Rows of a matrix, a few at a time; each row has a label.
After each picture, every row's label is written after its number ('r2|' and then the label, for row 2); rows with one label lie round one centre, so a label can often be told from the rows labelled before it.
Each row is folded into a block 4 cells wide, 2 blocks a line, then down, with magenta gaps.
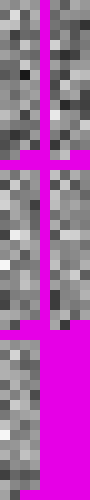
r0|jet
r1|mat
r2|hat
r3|hat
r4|hat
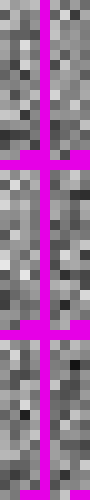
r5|jet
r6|hat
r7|hat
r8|mat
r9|jet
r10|mat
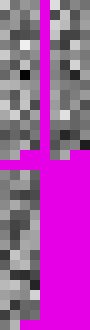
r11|jet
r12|jet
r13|mat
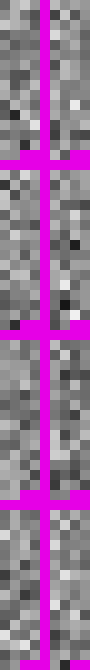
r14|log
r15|hat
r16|hat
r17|jet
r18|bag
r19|jet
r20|bag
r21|hat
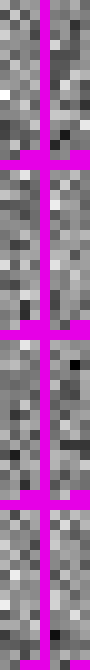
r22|hat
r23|mat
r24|log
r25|hat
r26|log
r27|mat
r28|hat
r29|hat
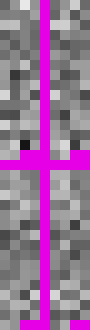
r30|log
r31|log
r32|bag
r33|bag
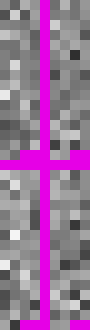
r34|hat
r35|bag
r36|hat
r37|bag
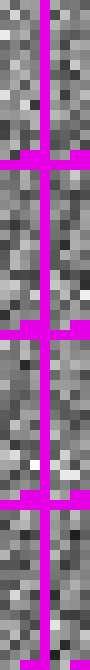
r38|hat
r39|jet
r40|mat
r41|mat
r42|mat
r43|bag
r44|mat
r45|mat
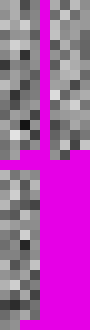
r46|bag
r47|hat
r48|jet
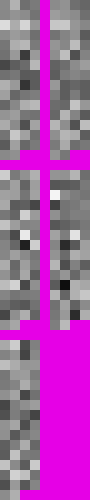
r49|bag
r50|bag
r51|jet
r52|log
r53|bag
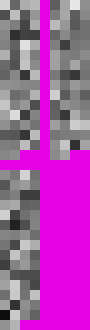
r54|jet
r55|log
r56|mat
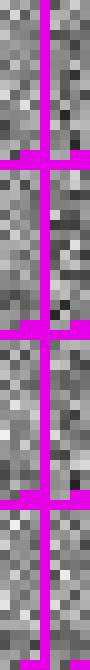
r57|hat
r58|log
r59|hat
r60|mat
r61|hat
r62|log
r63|hat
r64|hat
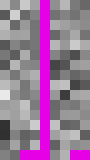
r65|hat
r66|bag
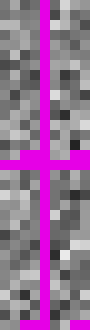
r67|bag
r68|log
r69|bag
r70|mat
